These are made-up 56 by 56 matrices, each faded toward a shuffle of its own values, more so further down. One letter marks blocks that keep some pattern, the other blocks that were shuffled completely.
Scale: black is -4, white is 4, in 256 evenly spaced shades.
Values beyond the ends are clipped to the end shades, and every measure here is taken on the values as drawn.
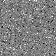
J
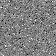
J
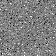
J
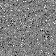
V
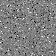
J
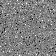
J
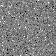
J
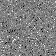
J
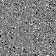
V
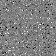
V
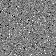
J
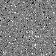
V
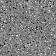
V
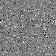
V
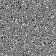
J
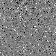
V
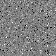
V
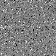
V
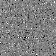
V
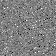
J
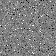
J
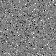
J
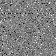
V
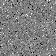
J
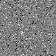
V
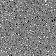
J
